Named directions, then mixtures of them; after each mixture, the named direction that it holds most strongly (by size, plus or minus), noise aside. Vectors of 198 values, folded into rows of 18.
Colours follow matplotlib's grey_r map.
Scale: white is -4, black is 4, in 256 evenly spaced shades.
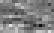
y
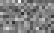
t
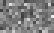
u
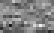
y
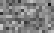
t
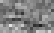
y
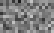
t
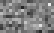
y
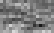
y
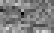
y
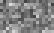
u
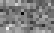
t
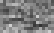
y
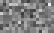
u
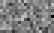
u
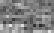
y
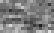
y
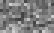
u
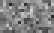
u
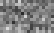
t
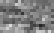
y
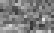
y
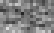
y
